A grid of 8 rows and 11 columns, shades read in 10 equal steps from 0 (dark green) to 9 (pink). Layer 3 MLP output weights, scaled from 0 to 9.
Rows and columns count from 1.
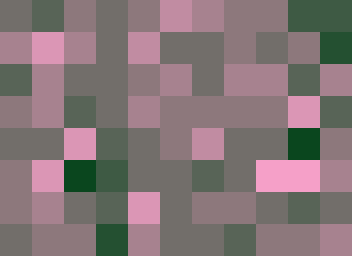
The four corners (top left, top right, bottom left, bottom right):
4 2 4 6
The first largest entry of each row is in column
6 2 2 10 3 9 5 5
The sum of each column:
36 46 35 25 45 39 38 37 42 35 33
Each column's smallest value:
3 3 0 1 4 4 3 3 4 0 1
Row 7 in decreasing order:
8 6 5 5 5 4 4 4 4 3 3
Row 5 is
4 4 8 3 4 5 7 4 4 0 5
